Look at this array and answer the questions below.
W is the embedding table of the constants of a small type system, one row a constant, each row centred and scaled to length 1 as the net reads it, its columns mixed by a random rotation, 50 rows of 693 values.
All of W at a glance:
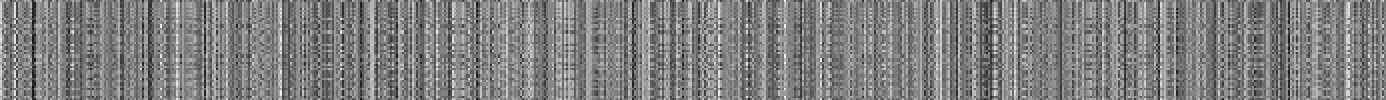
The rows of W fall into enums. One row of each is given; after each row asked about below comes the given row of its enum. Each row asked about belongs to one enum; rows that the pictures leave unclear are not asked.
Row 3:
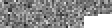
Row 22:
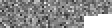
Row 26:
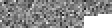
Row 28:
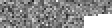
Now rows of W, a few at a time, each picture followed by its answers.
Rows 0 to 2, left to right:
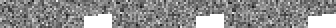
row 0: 28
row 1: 3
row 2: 3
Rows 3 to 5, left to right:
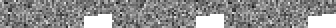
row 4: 26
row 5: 3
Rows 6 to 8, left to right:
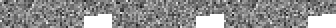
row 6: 26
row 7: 3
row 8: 26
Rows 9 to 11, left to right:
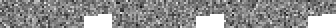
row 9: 22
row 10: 3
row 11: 26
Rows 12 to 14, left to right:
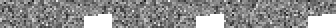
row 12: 28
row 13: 28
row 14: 26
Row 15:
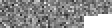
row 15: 22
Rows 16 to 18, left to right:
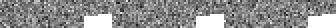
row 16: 22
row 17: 3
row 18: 26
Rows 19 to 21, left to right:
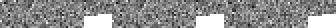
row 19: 26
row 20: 26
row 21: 3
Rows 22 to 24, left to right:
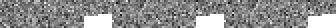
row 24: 26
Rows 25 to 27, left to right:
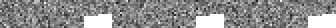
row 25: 22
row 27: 28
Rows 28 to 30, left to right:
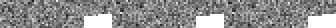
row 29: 3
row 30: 3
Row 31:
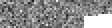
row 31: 28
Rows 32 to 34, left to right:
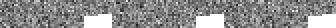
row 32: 22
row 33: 3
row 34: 22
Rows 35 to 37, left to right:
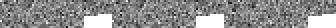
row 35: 26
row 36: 26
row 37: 3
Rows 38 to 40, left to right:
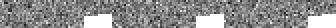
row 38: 3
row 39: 22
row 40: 26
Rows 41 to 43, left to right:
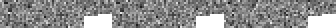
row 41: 3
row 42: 3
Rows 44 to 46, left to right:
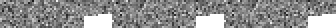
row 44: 28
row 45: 26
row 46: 26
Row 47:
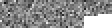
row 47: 26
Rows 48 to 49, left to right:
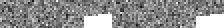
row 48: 28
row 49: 3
